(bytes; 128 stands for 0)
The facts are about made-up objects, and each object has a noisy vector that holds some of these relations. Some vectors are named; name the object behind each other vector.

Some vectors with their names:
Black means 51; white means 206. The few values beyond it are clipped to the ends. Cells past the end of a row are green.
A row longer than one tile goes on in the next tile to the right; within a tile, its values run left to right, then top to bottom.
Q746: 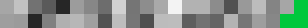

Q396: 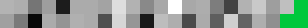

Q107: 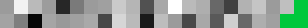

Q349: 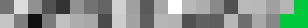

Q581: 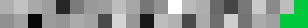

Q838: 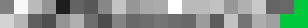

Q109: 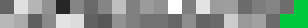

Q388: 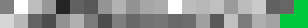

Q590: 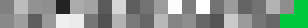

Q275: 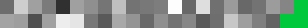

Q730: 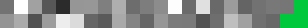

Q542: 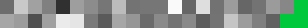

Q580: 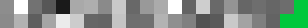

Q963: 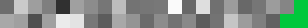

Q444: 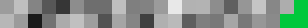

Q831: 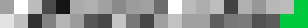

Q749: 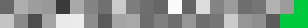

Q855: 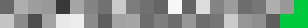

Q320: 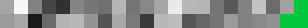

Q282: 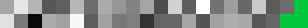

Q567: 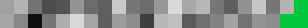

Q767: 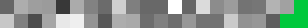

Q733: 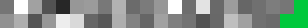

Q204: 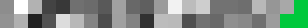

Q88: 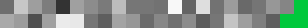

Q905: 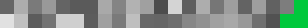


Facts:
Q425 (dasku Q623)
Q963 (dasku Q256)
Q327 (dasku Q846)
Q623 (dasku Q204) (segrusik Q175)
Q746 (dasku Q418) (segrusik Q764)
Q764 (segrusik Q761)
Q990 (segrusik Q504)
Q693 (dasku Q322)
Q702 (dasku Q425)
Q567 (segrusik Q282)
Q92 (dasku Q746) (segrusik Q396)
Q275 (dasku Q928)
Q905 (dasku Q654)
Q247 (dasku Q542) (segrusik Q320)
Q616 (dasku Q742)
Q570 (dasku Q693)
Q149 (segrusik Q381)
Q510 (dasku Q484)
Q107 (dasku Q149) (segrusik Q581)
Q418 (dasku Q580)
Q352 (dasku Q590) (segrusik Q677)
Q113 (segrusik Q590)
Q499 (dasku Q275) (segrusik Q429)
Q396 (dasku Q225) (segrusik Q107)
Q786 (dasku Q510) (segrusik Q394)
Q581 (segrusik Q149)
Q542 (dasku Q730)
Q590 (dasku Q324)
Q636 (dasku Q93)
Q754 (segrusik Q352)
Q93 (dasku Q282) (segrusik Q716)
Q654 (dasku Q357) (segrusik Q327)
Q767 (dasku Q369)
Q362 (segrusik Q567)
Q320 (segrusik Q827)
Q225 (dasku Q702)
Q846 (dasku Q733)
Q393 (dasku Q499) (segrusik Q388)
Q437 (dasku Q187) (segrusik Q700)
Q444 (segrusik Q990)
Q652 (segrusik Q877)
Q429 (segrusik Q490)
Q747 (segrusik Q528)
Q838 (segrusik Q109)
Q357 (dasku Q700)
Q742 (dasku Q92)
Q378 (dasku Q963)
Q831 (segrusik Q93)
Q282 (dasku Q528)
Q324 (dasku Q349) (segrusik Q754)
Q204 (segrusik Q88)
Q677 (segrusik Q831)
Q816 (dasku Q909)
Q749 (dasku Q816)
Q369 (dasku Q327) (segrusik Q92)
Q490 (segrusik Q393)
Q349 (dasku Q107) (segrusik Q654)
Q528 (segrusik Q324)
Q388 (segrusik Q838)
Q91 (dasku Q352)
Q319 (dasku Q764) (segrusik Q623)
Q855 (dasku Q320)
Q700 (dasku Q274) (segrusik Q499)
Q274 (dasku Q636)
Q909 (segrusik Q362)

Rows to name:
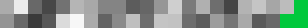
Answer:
Q499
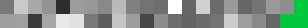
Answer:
Q381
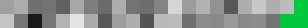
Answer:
Q437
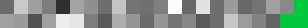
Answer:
Q327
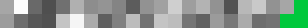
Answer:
Q429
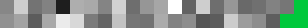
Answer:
Q418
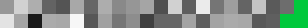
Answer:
Q636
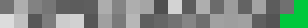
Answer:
Q357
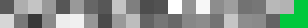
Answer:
Q616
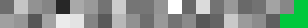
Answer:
Q702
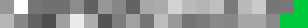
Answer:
Q490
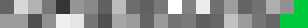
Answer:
Q425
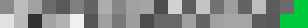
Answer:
Q274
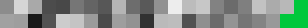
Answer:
Q623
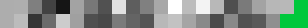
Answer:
Q352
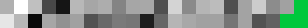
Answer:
Q93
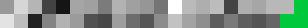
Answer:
Q677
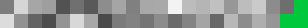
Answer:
Q393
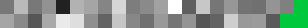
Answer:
Q225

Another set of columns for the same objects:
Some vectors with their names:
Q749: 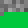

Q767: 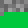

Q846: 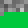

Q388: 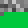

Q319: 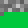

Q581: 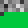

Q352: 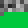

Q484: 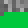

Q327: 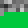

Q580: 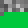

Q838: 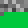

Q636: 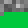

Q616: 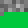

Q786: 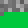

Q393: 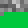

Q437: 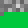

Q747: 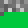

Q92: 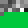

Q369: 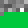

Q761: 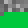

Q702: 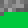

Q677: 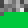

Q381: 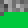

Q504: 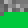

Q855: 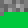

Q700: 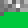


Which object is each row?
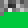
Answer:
Q324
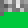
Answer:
Q429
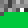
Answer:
Q396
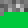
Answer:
Q742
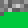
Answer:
Q623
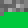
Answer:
Q91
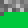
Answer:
Q204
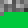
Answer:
Q282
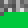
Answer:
Q754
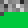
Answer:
Q149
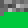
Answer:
Q590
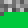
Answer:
Q909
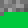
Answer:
Q225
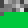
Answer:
Q831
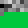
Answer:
Q654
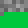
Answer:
Q905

